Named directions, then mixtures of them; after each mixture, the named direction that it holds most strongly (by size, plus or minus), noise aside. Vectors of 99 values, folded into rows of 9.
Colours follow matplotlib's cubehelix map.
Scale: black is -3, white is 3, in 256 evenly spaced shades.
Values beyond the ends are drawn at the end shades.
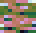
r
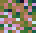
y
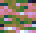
r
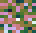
y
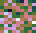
y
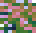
y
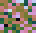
y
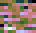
r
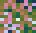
y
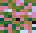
y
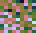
y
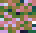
y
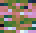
r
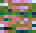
r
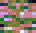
r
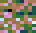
y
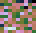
y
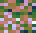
y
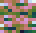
r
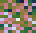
y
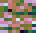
r
